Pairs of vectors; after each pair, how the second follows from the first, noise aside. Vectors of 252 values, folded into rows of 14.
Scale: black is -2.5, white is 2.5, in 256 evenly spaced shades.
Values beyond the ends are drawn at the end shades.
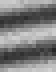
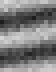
reversed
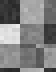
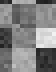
reversed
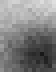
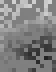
partly zeroed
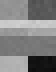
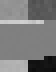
partly zeroed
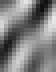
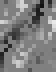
partly zeroed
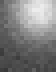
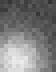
reversed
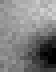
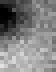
reversed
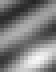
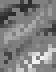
partly zeroed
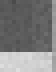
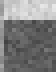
reversed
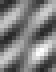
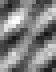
reversed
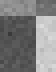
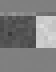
partly zeroed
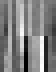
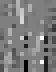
partly zeroed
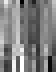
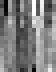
reversed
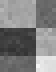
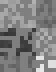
partly zeroed
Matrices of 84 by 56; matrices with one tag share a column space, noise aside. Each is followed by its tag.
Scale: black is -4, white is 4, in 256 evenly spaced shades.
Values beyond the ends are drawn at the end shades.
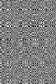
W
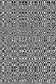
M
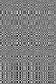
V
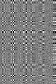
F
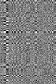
F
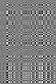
V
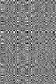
F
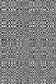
W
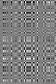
M
